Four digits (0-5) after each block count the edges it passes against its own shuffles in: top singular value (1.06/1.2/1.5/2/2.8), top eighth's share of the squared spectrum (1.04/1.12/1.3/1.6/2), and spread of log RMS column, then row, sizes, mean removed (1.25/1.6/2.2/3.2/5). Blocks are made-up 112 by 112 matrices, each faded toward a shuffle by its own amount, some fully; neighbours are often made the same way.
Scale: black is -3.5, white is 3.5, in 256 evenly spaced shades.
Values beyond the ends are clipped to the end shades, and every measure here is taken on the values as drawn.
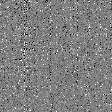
2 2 3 2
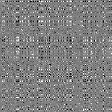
5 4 4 4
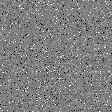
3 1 0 0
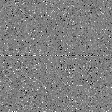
4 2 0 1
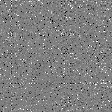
4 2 1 1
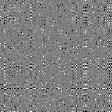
5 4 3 3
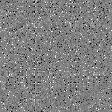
4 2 1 1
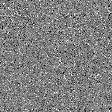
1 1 1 1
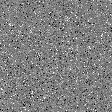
0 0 0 0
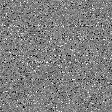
1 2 0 2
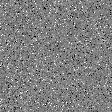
0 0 0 0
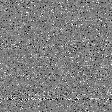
2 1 0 2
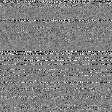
3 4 0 4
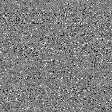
1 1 0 3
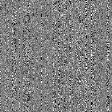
2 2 4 0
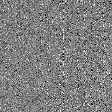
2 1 3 0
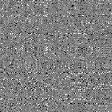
4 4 2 3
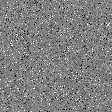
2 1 0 0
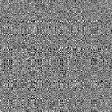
5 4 3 3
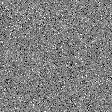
2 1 0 0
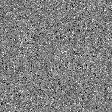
3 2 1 0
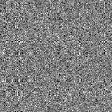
4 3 2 2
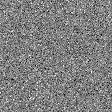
2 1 0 0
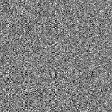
4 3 2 2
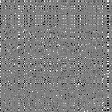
5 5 4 3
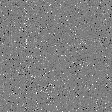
2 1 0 0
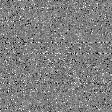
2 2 0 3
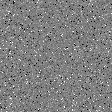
0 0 0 0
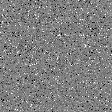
1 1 0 1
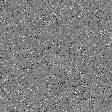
0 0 0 0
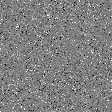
0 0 0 0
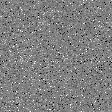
1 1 0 1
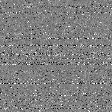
2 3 0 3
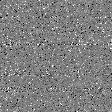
2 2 0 2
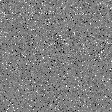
0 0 0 1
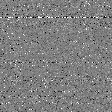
3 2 0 2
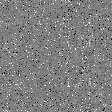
3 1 0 0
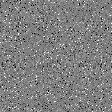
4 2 1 0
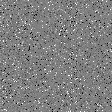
3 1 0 0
